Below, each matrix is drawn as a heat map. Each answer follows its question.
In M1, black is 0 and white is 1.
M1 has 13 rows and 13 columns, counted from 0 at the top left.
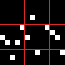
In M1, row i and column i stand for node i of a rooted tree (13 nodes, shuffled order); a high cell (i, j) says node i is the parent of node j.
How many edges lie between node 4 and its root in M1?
6
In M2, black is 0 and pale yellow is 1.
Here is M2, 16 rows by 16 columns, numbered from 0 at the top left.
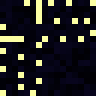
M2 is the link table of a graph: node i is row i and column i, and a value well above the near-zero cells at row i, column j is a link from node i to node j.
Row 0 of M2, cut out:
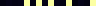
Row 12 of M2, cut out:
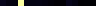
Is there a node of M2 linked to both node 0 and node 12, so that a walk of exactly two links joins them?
no
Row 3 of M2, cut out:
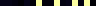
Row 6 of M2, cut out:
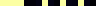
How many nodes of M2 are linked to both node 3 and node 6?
0
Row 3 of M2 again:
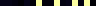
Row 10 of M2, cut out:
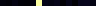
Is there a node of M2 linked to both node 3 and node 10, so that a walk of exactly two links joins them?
yes
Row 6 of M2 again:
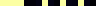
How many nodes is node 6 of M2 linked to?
7
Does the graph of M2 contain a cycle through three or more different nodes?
no
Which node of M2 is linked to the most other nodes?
node 6
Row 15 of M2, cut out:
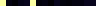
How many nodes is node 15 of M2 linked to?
2
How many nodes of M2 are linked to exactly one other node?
12
